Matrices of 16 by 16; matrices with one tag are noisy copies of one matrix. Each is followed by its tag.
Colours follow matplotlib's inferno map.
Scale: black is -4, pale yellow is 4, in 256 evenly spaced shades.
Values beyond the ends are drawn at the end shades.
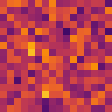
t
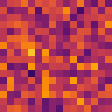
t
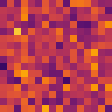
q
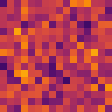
q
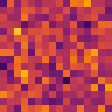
q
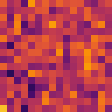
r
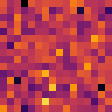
r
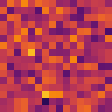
t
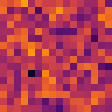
t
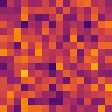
q
